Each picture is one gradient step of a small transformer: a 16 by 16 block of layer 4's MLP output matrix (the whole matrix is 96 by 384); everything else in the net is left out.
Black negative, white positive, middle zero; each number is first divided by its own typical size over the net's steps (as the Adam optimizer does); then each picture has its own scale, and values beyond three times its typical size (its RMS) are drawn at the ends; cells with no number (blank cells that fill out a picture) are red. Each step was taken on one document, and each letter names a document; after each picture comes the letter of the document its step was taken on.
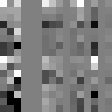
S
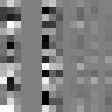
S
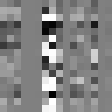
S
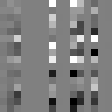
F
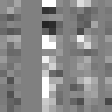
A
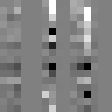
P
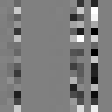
F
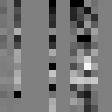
F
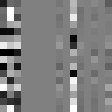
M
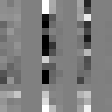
P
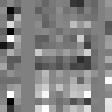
A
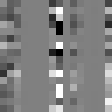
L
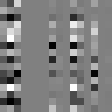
S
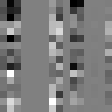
L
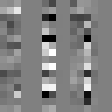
P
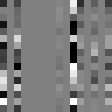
M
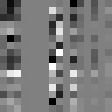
L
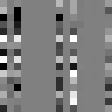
M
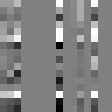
S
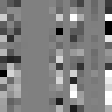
L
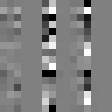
P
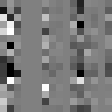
A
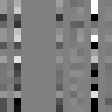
S
